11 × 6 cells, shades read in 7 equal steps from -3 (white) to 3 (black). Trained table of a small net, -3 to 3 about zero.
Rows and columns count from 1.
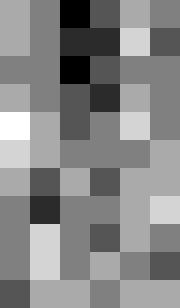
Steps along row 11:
down same up down same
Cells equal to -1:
19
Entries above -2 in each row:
6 5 6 6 4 5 6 5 5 5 6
